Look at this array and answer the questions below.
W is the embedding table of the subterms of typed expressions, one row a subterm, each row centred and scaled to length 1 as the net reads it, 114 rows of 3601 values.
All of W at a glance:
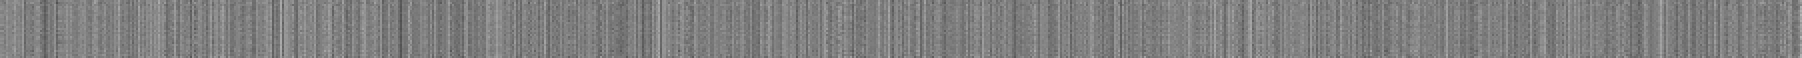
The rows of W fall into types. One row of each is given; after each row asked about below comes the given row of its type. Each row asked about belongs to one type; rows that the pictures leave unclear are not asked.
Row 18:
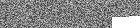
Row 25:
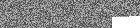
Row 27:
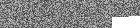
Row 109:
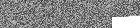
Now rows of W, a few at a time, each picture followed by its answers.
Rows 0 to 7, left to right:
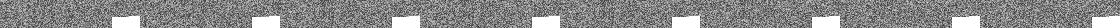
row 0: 18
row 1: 109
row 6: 18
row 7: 18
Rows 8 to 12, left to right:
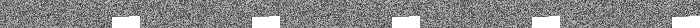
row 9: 25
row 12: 109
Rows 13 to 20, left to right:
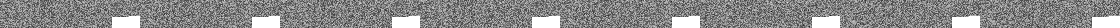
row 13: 27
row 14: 27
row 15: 109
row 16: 18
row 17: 27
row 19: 109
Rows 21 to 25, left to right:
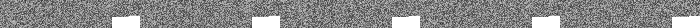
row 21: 109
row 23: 18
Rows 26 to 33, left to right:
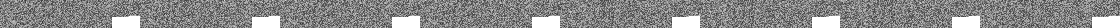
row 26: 109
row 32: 18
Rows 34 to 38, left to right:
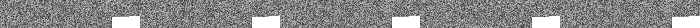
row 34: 25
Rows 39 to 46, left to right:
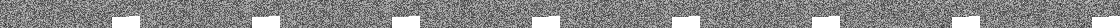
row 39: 18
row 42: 27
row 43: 27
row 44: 27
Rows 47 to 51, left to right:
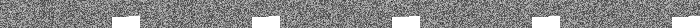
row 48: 18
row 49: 25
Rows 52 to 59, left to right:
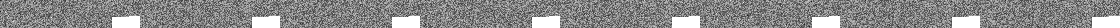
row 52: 109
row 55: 18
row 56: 27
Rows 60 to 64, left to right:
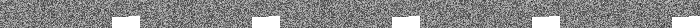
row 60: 109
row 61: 18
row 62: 27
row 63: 25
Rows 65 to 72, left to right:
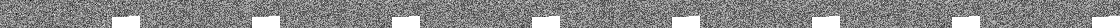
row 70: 18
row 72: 109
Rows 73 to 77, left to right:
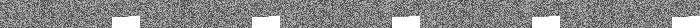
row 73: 27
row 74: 27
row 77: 18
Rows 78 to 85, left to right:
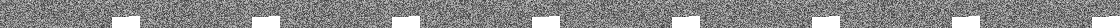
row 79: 27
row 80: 27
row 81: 25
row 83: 18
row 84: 109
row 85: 18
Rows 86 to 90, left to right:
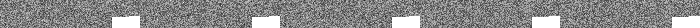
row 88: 109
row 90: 27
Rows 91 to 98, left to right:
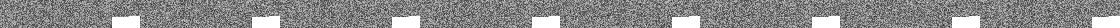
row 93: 27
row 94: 27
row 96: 27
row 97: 18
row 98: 18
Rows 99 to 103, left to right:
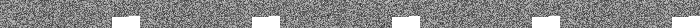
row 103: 27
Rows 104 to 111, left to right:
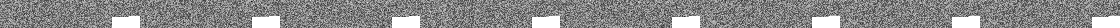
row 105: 25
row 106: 18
